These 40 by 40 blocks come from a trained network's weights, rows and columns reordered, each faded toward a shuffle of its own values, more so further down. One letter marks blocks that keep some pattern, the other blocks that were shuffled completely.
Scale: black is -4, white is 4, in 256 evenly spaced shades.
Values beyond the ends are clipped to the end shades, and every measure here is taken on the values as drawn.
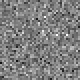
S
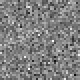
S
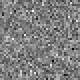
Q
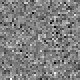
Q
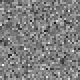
S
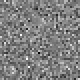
S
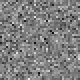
S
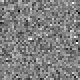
S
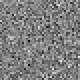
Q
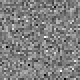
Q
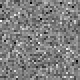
S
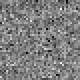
S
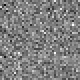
Q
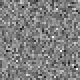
S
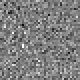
Q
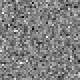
S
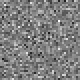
Q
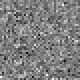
Q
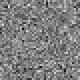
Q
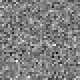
S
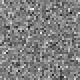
S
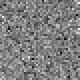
S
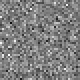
S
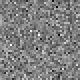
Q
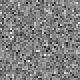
S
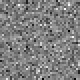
S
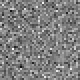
S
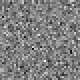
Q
